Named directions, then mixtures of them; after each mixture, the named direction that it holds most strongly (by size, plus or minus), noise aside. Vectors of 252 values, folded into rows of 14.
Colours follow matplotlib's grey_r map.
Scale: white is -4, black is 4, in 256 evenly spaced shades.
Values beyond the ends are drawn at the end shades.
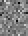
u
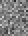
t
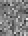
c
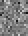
u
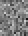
c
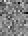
u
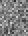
t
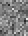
c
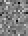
u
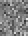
c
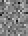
u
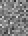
t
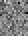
u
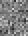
t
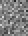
t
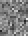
c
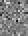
u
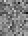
c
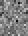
u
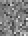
c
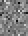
u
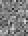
t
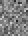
t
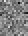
u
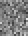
c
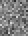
t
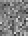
c
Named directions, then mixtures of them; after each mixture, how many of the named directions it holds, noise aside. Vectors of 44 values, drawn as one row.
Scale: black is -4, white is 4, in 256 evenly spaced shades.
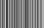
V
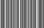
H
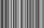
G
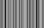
three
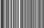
two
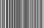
two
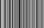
two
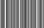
two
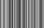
one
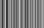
three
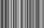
one
